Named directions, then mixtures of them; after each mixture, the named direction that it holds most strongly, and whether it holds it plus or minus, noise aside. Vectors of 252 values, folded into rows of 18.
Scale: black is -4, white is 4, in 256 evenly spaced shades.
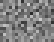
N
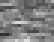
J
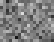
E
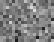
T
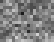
E, minus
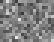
E, minus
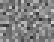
N, minus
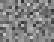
N, plus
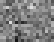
T, plus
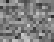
E, plus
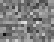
N, minus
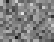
E, plus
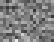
E, plus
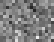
T, minus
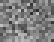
N, plus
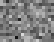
E, plus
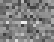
N, minus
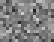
E, plus
